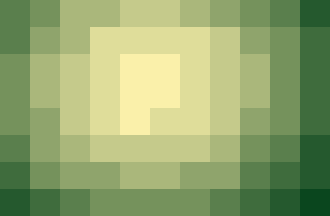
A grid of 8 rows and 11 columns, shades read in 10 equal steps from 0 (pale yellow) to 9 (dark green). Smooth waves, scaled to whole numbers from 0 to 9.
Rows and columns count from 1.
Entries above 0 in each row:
11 11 9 9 10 11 11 11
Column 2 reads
5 4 3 3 4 4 5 7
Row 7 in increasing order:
3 3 4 4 4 4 5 6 7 7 8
